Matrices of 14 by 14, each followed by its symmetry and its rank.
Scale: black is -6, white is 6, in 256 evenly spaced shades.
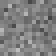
antisymmetric, full rank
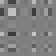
symmetric, rank one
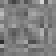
antisymmetric, rank two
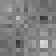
symmetric, rank two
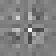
symmetric, rank two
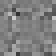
antisymmetric, rank two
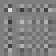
symmetric, rank one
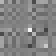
symmetric, rank two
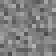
antisymmetric, full rank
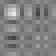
symmetric, rank one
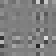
antisymmetric, rank two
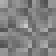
symmetric, rank two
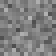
antisymmetric, full rank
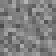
antisymmetric, full rank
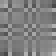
symmetric, rank one
